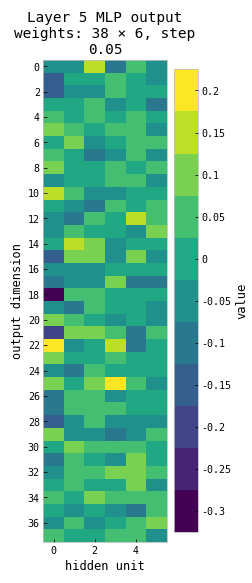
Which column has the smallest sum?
0
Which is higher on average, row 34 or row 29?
row 34
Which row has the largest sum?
25
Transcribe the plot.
Title: Layer 5 MLP output weights: 38 × 6, step 0.05
x-axis: hidden unit, ticks 0 2 4
y-axis: output dimension, ticks 0 2 4 6 8 10 12 14 16 18 20 22 24 26 28 30 32 34 36 (0 at the top)
Colour bar: value, ticks -0.3 -0.25 -0.2 -0.15 -0.1 -0.05 0 0.05 0.1 0.15 0.2
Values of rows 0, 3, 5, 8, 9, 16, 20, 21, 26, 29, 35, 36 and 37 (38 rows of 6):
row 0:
-0.05 -0.05 0.15 -0.1 0.05 -0.05
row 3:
0 0 0.05 -0.05 0 -0.1
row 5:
0.1 0.05 0 0.05 0.05 -0.05
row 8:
0.1 0 0 0.05 0 0.05
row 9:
-0.05 0 0 0.05 0.05 -0.05
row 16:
-0.05 -0.05 -0.05 0 0 0
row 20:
0.1 0.05 0 -0.05 0 -0.05
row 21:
-0.2 0.1 0.1 0.05 -0.1 0.05
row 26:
-0.1 0.05 0.05 -0.05 0 0
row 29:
0.1 -0.05 -0.05 -0.1 -0.05 0.05
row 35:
0 -0.05 0 -0.05 -0.1 0.05
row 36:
-0.05 0.05 -0.05 0 0.05 0.1
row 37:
0.05 0 0 0.05 0.05 -0.05
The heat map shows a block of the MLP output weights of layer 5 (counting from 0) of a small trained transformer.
